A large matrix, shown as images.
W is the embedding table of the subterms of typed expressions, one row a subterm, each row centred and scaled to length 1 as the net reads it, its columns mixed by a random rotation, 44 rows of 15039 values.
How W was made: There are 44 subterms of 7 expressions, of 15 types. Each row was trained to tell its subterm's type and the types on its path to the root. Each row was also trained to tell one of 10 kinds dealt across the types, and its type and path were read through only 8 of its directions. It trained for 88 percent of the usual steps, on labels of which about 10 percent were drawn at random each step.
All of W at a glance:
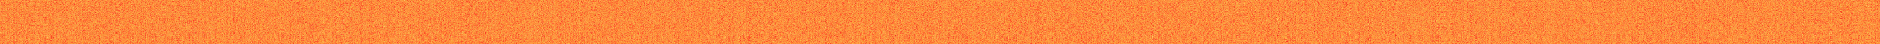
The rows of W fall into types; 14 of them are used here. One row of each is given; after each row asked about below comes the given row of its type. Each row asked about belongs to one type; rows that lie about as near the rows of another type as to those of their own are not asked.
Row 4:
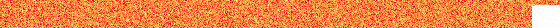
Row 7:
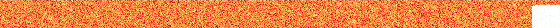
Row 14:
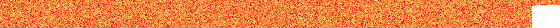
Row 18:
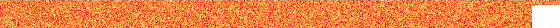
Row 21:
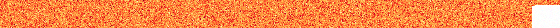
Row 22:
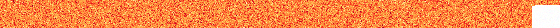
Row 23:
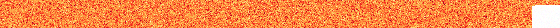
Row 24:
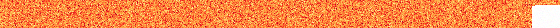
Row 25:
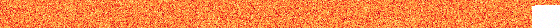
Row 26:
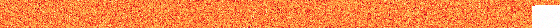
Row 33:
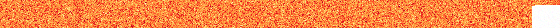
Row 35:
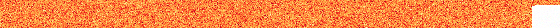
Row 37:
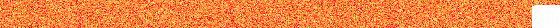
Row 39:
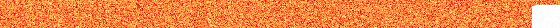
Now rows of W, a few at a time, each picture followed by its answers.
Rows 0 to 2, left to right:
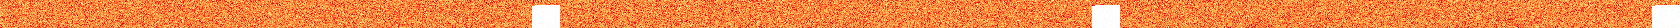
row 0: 35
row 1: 14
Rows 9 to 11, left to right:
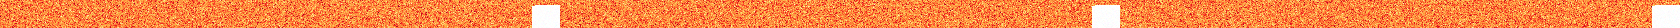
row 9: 33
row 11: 24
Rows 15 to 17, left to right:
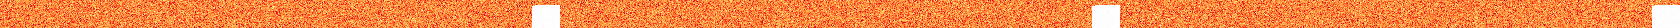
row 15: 25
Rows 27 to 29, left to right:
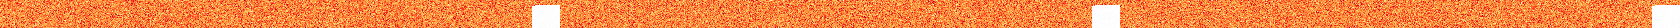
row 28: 14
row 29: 7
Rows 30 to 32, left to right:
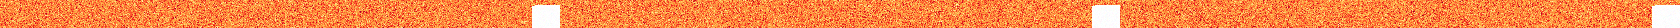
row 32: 33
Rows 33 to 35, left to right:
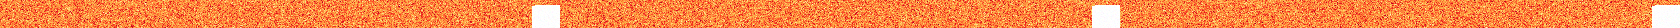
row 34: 23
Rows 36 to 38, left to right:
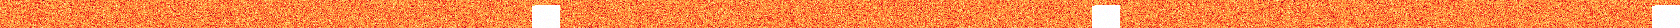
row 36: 37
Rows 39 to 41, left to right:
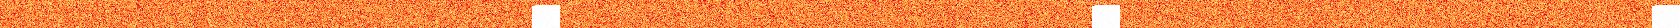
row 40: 37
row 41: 26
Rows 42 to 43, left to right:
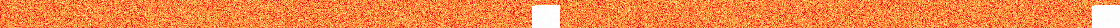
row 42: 4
